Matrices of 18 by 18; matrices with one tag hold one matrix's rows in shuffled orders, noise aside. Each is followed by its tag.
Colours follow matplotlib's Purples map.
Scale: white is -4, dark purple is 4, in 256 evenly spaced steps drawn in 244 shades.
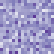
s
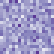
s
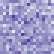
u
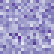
s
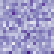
u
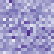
u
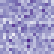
u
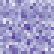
u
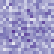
u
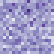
u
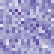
s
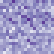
u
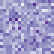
s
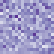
s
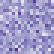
s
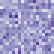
s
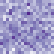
u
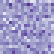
u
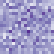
u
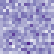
u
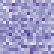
u
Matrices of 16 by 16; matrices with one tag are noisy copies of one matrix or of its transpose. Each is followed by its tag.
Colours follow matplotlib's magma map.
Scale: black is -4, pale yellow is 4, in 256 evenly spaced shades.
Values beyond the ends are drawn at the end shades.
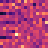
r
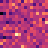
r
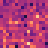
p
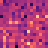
p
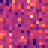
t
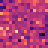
t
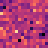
t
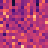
r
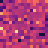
t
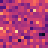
t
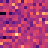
r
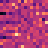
r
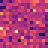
t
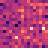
p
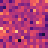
t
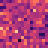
t
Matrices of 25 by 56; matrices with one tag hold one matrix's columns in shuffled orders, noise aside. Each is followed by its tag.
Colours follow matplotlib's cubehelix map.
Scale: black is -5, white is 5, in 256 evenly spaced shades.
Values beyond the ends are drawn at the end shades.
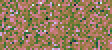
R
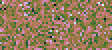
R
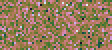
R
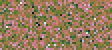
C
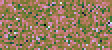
C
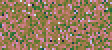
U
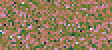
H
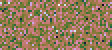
R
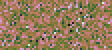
C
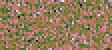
U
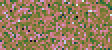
U
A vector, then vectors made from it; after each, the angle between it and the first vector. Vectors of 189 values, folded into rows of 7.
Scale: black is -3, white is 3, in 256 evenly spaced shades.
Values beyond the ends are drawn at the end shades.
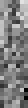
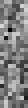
partly aligned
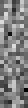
partly aligned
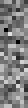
orthogonal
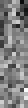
nearly opposite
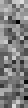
partly aligned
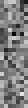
partly opposed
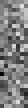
partly aligned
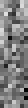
nearly parallel
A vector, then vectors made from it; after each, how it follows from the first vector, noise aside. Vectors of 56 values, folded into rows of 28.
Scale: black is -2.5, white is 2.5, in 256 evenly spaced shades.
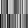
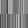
shrunk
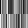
negated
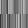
shrunk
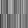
shrunk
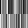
negated
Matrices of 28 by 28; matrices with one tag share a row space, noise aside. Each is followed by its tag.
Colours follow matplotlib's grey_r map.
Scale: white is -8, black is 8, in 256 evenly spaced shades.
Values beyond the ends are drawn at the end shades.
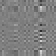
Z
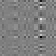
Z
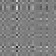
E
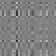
E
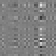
Z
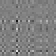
E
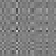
E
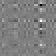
Z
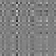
E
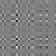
E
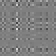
E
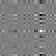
Z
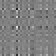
E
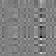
Z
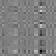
Z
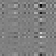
Z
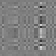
Z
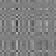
E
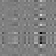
Z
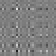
E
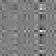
Z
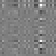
Z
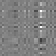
Z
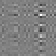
Z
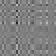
E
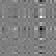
Z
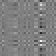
Z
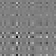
E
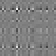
E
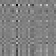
E
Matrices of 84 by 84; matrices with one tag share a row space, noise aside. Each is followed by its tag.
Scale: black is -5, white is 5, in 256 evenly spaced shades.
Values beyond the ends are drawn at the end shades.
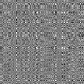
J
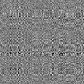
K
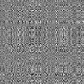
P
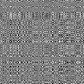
K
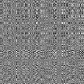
J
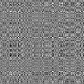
K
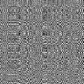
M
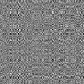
K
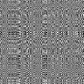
M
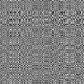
K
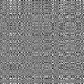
K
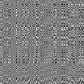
J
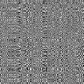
M
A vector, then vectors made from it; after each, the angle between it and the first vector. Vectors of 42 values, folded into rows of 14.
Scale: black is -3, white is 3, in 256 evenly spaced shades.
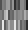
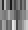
orthogonal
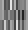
partly opposed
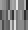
orthogonal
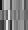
orthogonal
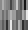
orthogonal
